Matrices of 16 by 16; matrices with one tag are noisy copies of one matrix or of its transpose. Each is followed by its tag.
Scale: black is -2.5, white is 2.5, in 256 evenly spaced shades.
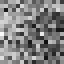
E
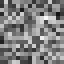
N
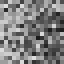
E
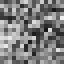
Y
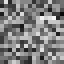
N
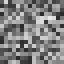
N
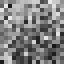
E
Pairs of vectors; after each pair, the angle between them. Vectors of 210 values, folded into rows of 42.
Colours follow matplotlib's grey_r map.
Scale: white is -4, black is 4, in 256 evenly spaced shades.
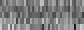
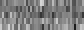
nearly parallel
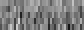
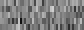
partly aligned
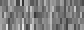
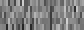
nearly opposite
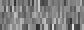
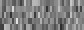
orthogonal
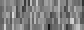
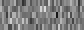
orthogonal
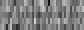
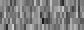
orthogonal
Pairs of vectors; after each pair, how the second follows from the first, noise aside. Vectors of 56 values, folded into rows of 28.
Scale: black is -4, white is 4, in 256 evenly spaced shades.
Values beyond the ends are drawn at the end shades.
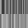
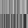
reversed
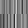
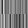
wrapped around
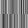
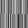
wrapped around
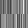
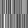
reversed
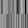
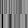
reversed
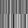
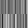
wrapped around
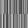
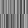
reversed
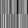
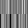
reversed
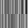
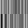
reversed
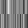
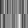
reversed
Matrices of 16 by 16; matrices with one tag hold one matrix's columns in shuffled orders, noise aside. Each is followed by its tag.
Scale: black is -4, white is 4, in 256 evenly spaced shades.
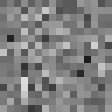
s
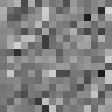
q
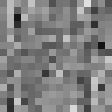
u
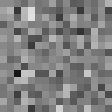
q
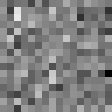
q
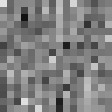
u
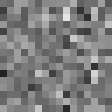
q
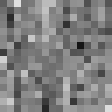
u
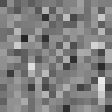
s
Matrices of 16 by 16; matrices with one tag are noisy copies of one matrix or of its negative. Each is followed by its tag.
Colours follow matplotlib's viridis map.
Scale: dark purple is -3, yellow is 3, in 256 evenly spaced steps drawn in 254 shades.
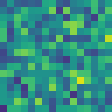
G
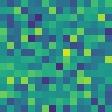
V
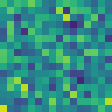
G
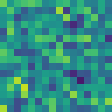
G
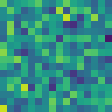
G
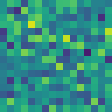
V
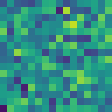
G
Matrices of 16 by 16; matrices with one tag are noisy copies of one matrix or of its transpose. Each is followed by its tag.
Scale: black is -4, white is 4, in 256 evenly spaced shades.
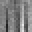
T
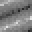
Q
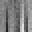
T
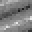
Q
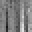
T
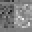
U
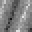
Q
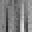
T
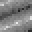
Q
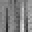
T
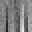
T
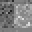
U
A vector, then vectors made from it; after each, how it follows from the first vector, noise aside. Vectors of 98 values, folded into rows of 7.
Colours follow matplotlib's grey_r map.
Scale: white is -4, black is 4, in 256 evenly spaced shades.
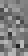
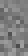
shrunk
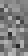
copied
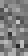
copied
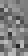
copied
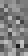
copied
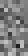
copied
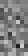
copied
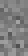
shrunk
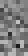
copied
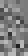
copied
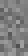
shrunk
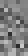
copied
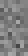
shrunk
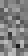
copied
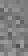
shrunk
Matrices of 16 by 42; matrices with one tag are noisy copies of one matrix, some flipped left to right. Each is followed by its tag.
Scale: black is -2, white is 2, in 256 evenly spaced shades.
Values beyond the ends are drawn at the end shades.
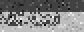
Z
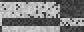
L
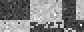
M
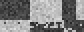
M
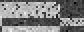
L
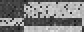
L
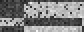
L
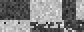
M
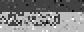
Z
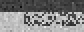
Z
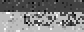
Z
